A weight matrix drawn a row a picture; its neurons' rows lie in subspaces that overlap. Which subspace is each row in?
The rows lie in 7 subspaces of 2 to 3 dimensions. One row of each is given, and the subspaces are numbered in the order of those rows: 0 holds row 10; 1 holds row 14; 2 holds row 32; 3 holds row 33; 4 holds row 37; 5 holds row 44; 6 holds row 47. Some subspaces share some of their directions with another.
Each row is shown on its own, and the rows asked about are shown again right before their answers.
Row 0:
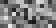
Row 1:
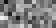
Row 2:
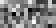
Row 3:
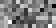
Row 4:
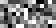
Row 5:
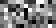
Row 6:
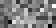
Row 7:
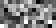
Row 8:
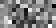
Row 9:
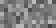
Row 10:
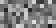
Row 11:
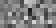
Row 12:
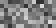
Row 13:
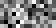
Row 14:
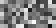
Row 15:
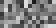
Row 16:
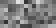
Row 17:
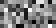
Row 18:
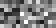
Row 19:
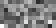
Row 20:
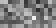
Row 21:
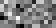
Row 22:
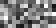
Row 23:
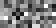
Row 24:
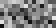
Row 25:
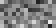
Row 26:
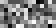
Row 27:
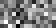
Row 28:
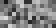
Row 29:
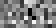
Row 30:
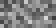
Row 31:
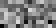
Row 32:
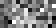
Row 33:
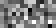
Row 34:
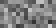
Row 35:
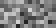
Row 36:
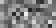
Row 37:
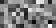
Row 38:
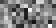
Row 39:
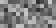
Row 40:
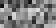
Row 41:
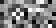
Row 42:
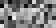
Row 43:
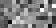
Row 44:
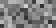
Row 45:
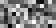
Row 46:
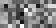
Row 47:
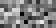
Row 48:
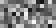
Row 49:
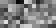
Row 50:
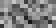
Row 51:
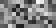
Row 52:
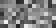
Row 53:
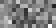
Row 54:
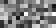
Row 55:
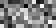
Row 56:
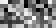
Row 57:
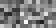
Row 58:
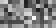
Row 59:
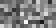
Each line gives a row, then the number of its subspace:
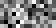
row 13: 1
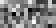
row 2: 5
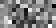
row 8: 2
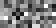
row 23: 4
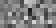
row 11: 3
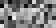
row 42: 5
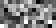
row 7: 6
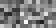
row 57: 6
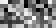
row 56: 3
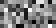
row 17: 0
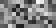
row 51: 0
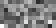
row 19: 6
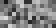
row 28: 0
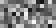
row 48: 4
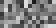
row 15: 0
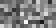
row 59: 6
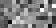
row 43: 2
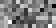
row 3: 2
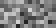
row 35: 6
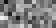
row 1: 0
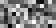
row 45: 1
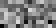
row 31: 6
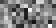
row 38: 2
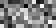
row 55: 5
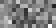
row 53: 2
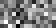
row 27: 1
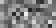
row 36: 4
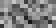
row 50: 5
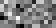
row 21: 0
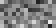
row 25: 4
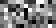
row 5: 1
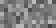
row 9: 0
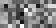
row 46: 1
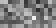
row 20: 3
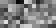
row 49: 1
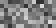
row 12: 5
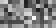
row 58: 3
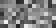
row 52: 1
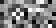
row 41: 4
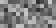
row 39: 3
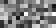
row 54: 4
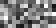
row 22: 4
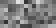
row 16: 1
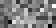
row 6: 2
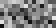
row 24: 5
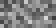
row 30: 5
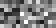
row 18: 6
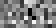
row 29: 3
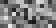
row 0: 0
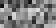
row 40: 5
